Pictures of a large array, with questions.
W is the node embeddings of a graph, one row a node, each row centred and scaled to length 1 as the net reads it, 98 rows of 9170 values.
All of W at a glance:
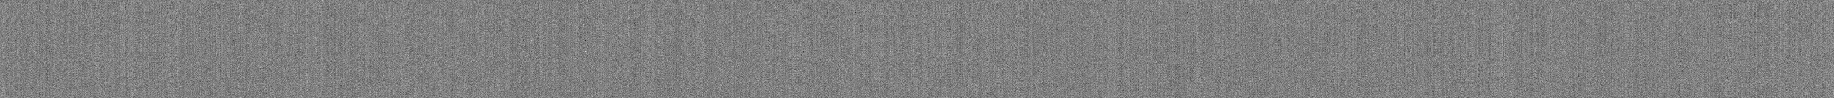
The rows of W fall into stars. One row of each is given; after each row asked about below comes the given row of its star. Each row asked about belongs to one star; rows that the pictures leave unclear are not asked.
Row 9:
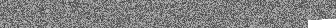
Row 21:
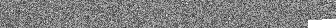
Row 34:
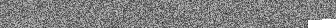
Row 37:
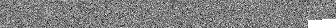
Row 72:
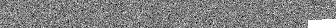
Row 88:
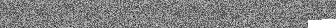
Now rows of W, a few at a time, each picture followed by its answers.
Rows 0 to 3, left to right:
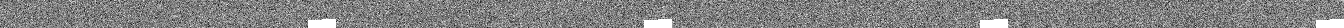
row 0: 21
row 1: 72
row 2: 37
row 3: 37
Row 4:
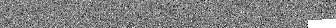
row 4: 34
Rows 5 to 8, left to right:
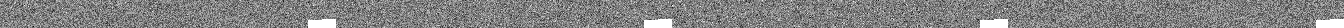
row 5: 34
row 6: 9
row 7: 34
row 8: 34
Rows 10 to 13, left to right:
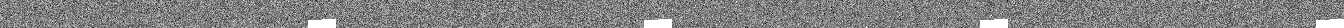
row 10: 88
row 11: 37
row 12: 88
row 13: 88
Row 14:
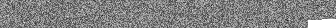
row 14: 88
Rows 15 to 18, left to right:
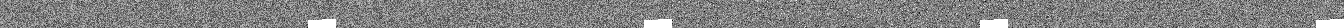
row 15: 34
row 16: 34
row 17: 34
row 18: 9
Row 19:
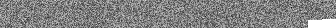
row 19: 21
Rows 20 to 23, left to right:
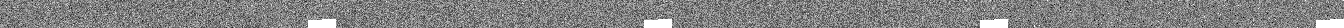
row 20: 37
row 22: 21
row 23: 88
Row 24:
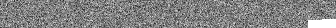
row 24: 9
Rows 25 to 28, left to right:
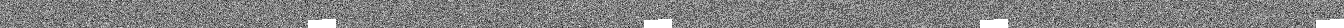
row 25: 37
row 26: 37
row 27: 34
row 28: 37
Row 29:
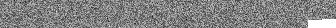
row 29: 37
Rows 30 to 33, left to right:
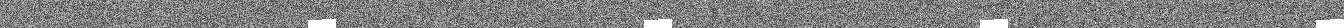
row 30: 34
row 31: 37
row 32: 9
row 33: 88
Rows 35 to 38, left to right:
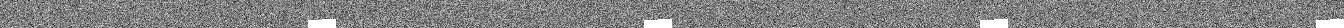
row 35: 9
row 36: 34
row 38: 9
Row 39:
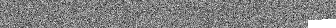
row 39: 88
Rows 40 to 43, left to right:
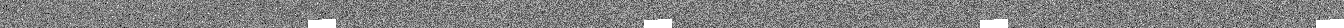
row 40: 9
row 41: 88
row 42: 9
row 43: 21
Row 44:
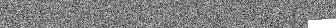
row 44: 9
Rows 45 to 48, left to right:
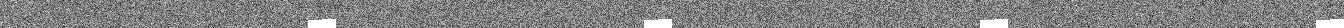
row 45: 9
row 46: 72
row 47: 21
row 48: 37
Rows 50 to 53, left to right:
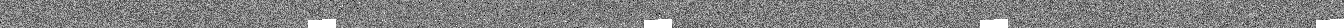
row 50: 37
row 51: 9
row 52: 88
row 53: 9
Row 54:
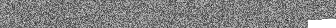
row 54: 88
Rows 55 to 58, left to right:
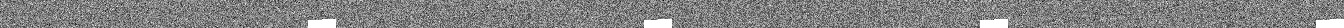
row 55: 88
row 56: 34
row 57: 21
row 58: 88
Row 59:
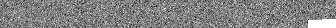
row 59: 72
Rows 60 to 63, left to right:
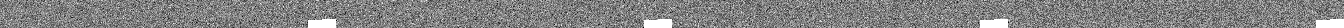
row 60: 72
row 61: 34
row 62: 88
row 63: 88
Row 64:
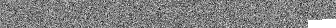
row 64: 37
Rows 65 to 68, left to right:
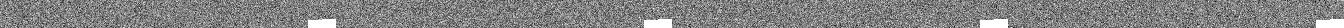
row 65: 9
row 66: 72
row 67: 9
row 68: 21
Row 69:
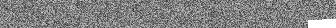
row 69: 37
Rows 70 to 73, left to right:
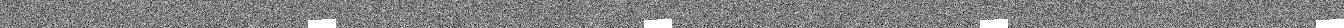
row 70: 9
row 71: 9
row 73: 88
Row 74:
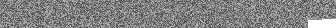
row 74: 37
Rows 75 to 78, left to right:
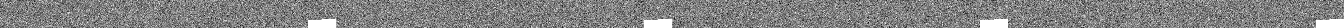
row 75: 88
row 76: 37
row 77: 72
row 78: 88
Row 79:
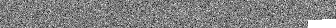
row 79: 72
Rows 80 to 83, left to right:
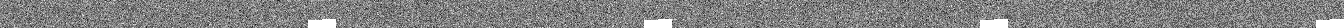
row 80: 21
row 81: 21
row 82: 72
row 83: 34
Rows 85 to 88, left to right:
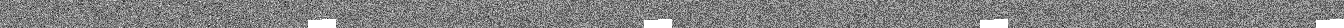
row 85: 21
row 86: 34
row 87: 21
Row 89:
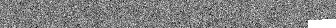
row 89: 21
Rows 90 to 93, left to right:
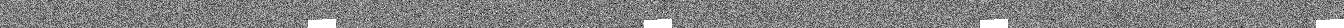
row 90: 21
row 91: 34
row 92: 21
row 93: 72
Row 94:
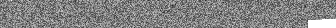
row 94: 9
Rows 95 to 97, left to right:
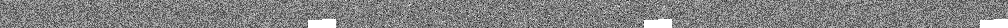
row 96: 72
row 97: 34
